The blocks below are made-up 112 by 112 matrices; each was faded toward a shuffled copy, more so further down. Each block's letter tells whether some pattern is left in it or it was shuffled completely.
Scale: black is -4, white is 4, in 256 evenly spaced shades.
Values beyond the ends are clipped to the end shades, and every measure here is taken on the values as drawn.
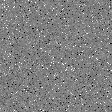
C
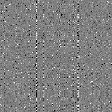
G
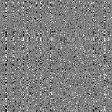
G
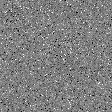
C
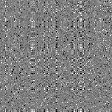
G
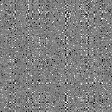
G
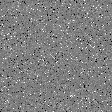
C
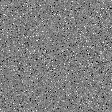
C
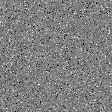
C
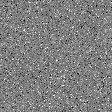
C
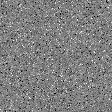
C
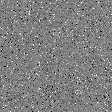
C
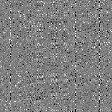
G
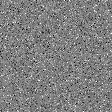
C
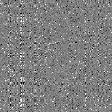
G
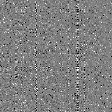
G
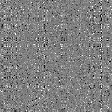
G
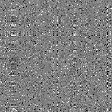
G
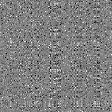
G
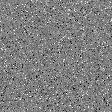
C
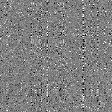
G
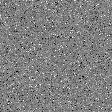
C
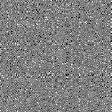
G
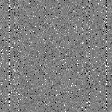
G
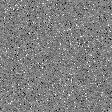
C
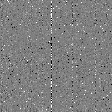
G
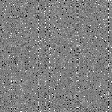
G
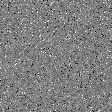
C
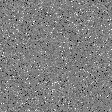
C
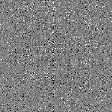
G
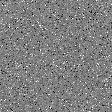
C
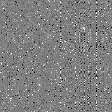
G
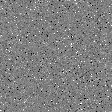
C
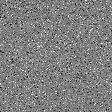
C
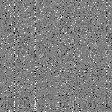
G
